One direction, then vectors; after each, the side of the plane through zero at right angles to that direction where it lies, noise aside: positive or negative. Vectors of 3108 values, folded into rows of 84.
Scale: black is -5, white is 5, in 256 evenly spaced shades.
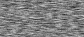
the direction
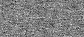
positive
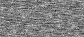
positive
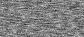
positive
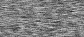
negative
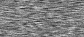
positive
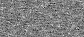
positive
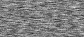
negative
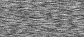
negative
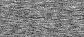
negative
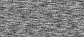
negative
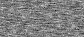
positive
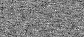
negative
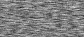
negative
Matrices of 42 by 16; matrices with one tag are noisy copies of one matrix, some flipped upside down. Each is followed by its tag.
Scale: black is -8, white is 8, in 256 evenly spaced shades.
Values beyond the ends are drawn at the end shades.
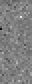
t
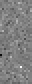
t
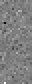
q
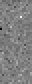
t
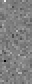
q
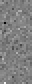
q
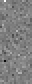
q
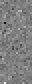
q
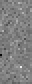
t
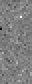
t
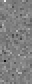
q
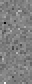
q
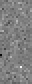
t
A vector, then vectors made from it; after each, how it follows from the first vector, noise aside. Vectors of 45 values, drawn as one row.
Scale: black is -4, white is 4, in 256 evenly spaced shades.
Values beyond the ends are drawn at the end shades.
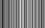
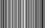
reversed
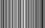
reversed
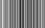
negated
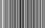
negated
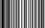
scaled up
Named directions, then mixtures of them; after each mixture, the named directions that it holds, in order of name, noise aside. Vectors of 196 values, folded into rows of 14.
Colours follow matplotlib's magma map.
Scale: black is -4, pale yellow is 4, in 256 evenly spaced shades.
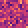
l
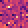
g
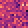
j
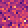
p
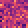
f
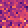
f, p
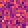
f, l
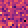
g, p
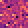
g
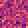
f, l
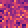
f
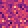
l, p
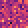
l, p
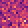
p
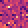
g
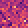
p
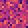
l
